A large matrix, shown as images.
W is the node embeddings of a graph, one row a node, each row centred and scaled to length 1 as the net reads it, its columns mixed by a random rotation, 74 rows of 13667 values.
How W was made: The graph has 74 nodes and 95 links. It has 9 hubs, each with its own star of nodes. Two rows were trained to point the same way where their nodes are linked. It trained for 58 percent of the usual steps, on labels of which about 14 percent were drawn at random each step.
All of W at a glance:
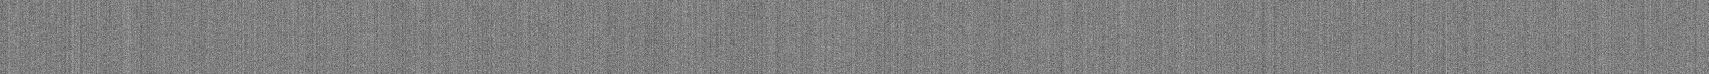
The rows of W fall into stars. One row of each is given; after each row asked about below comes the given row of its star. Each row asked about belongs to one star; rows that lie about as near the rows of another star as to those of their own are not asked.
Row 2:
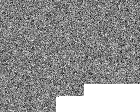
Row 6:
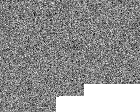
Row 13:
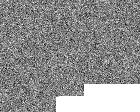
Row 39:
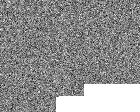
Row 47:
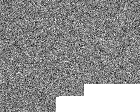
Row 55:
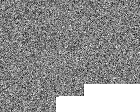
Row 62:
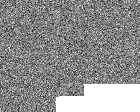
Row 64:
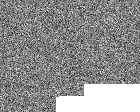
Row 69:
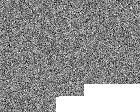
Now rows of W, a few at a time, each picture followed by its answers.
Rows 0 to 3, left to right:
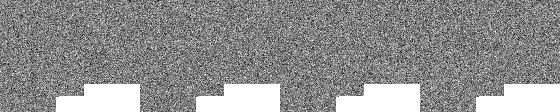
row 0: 47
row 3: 69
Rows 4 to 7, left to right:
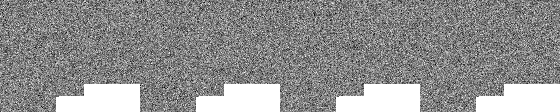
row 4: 69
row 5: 55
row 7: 69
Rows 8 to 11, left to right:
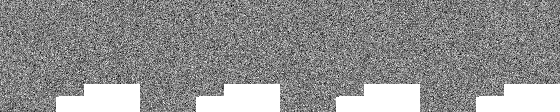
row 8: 62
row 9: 13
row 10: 39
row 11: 47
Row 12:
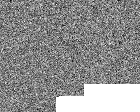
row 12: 6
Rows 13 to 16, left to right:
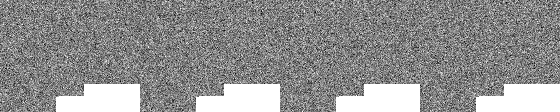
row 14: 6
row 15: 6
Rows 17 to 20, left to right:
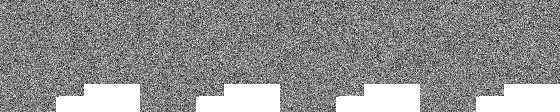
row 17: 2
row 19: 2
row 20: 64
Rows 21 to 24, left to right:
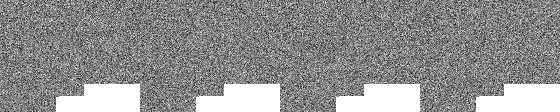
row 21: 47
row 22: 13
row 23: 64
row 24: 62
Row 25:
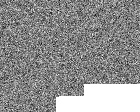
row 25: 39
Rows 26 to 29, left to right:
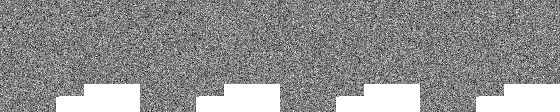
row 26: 39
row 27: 55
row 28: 64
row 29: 62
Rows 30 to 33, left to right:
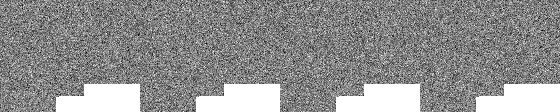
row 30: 2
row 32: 64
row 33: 39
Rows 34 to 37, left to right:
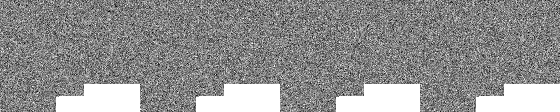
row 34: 62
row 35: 62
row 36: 69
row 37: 47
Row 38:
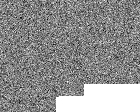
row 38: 39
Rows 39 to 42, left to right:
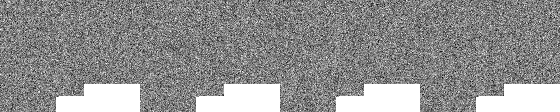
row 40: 64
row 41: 2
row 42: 55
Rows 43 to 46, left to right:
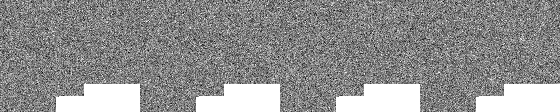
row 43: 64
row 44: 62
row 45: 6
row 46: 47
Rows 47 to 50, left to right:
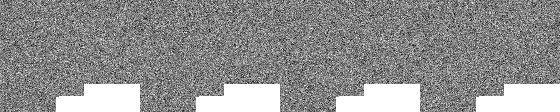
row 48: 2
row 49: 47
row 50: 6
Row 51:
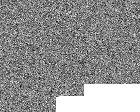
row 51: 64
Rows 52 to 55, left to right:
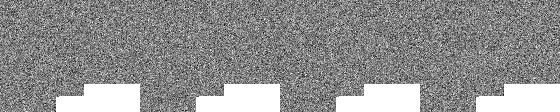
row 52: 13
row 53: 2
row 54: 39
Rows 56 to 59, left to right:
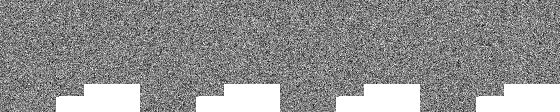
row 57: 2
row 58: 6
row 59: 64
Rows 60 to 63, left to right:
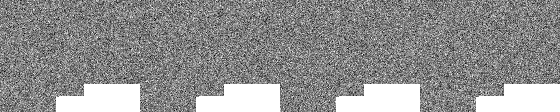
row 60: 69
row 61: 55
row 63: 2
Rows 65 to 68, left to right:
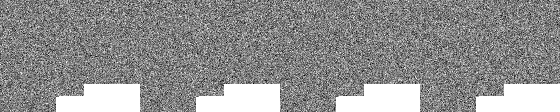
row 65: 39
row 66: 39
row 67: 62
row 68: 64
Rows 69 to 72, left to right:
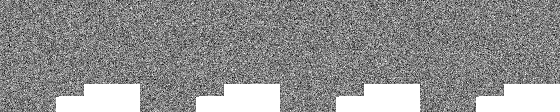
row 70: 55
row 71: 2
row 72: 62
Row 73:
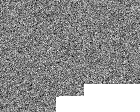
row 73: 6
